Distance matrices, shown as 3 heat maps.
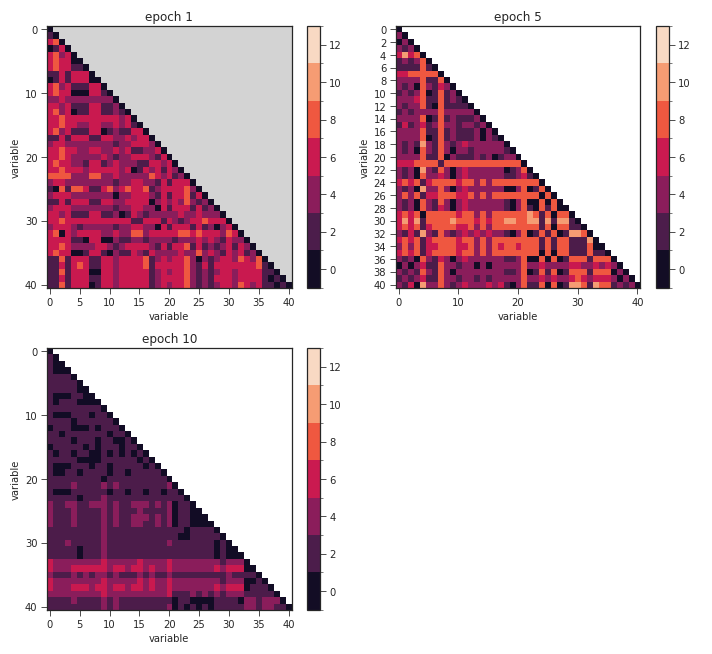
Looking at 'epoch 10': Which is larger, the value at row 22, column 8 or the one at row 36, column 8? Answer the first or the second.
the second
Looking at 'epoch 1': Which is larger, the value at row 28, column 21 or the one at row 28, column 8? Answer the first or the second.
the first
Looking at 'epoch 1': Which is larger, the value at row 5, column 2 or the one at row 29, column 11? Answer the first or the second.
the first
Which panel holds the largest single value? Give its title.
epoch 5
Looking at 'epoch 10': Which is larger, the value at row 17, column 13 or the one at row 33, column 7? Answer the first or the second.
the second
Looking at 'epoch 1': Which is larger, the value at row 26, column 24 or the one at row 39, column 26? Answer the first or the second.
the second
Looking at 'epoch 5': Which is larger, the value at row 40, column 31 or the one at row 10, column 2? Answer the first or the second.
the first
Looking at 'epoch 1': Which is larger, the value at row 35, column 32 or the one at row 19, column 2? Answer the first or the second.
the second
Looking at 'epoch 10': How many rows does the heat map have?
41
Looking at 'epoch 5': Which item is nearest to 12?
6
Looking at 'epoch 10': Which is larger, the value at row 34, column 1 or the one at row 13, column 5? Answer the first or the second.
the first
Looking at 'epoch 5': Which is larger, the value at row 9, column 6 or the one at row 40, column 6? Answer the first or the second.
the second
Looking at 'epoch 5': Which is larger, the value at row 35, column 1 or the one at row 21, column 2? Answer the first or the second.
the first
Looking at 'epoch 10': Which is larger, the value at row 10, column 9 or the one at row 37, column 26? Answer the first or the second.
the second
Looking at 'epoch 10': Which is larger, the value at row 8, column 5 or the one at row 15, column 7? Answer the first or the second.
the second
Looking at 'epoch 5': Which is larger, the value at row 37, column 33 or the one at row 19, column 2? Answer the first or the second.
the first
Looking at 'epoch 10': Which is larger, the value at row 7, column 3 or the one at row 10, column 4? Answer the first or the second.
the second
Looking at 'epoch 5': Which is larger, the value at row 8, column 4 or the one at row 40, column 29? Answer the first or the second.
the second
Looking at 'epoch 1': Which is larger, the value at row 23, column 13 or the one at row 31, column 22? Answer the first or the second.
the second
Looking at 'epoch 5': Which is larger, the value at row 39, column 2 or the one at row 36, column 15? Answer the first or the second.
the second
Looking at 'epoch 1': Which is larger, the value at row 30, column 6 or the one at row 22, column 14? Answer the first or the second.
the first
